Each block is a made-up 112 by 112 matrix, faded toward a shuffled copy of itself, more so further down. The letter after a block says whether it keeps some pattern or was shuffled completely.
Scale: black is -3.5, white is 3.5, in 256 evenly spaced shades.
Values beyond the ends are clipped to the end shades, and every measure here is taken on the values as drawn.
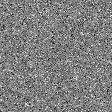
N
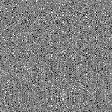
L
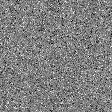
N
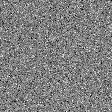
N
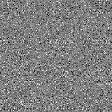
L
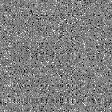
L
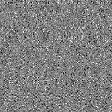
L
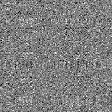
L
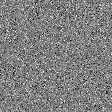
N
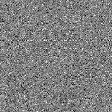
L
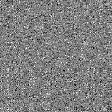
L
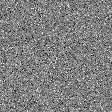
N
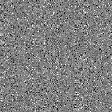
L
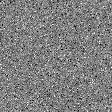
N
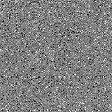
L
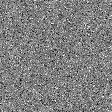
N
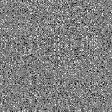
L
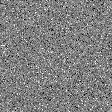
N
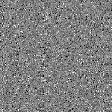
L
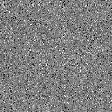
L
